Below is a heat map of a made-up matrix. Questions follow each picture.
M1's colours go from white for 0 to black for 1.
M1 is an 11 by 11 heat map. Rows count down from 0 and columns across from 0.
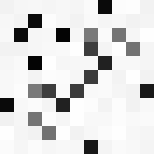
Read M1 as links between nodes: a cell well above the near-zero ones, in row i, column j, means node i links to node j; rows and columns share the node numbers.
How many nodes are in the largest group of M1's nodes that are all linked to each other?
2
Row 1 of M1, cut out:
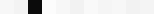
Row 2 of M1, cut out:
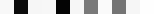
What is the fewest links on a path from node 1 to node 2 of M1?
1
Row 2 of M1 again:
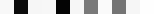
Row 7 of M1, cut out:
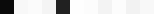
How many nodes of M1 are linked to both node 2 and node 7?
1
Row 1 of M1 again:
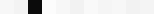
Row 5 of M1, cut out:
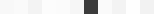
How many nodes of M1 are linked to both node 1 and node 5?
0
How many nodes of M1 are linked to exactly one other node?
6
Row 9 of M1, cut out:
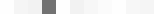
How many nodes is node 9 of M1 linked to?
1
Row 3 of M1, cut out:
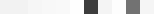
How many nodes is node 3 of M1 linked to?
2
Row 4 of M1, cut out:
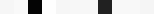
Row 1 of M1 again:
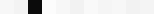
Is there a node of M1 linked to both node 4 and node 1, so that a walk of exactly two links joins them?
yes
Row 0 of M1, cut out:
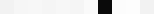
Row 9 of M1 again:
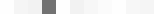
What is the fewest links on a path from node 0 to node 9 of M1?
6
